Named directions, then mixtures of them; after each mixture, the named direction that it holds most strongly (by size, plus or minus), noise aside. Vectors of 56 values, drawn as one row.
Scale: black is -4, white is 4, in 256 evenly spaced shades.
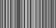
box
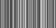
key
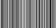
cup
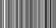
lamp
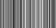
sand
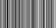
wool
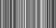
key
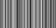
box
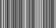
wool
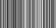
sand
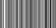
lamp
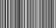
box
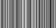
cup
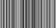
box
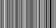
lamp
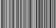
cup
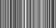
sand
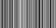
cup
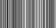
wool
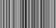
box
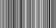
sand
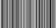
cup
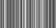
sand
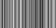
sand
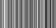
lamp
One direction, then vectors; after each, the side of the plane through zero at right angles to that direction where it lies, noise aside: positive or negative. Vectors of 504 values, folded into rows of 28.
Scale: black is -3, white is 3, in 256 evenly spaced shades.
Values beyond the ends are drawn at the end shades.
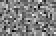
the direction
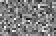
negative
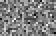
negative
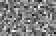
negative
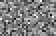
positive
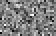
positive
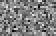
positive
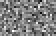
negative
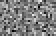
positive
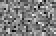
positive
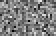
positive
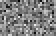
negative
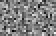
positive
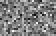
negative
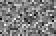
negative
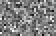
negative
